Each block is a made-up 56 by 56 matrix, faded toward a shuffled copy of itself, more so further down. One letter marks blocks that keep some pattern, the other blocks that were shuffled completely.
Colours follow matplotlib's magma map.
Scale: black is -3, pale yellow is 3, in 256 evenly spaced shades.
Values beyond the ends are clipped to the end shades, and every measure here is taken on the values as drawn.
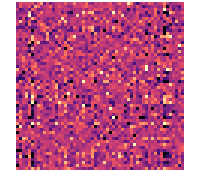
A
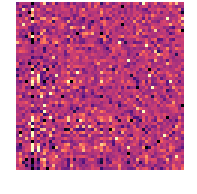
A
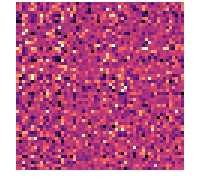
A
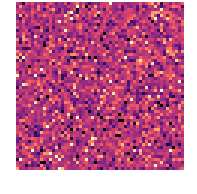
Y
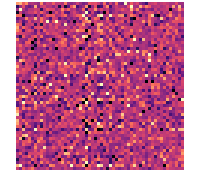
A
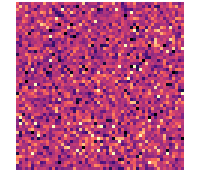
Y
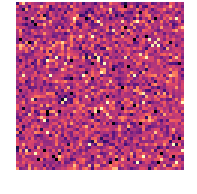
Y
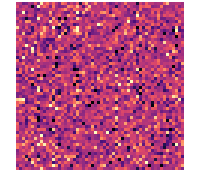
A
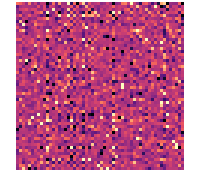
A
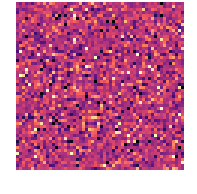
Y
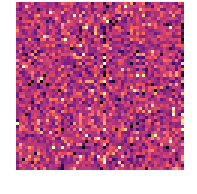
A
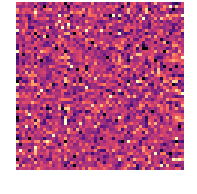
A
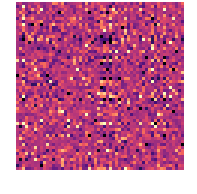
A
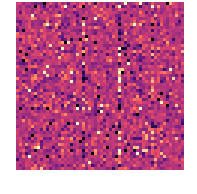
A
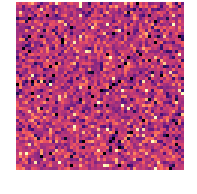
Y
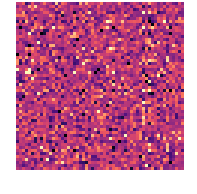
A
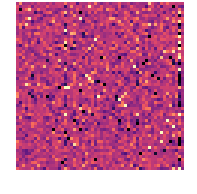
A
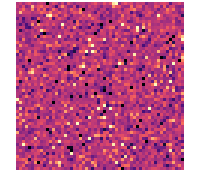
Y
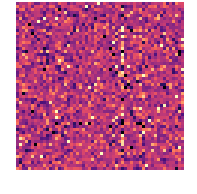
A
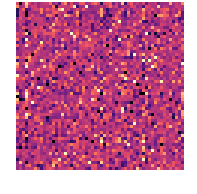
A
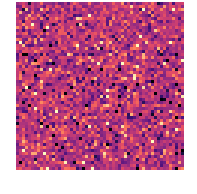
Y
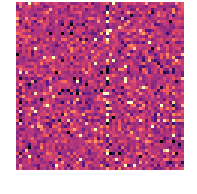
A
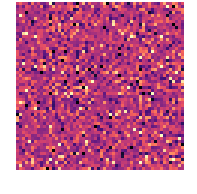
A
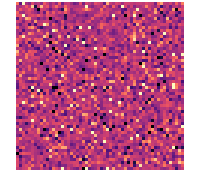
Y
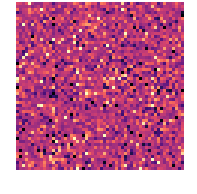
A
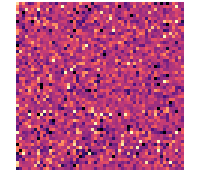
A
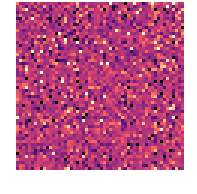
A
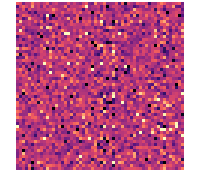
A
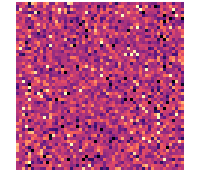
A
